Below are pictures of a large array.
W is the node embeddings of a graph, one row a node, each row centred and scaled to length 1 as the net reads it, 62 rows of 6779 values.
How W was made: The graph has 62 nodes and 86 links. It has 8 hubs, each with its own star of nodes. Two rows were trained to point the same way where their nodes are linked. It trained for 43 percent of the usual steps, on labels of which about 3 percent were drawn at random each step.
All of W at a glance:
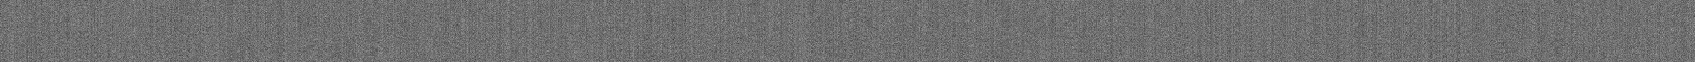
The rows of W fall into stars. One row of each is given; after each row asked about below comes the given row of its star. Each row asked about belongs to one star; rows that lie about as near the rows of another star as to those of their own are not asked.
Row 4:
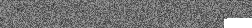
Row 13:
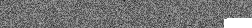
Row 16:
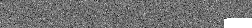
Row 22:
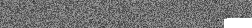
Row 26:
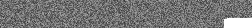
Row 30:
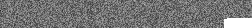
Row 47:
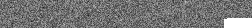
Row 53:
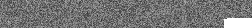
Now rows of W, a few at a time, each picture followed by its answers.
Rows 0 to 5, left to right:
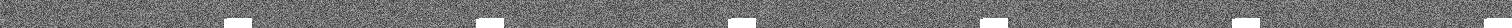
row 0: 53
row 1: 30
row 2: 53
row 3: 30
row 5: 13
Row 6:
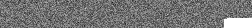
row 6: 30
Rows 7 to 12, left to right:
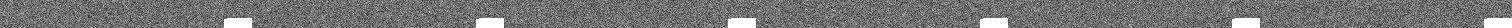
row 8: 47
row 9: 30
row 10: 47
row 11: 26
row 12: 22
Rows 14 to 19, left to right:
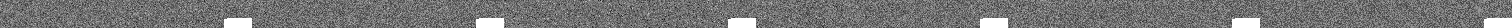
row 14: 30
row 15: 47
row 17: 22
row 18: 16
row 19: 26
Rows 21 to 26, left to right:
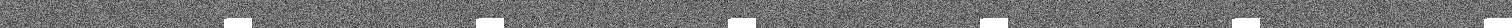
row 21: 26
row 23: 13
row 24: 47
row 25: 47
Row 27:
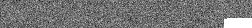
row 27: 30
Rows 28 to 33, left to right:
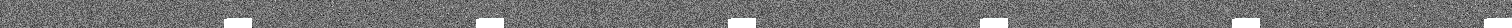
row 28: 47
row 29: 30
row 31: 22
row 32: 16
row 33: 26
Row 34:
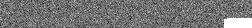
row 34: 30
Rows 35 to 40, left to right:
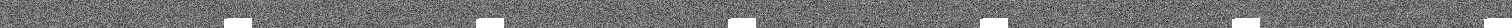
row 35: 22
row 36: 22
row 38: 13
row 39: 47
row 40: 53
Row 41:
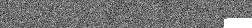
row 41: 13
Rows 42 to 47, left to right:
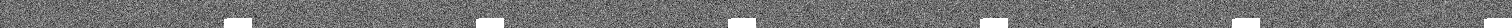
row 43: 26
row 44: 53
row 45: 13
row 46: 53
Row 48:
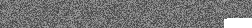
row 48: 47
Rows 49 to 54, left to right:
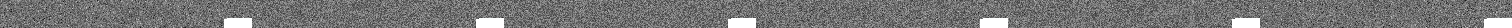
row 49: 16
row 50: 53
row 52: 47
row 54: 26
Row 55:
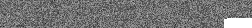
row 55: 53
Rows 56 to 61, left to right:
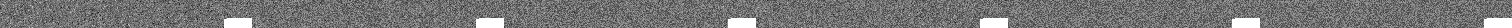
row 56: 53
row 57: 53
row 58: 26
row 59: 4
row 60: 30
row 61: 13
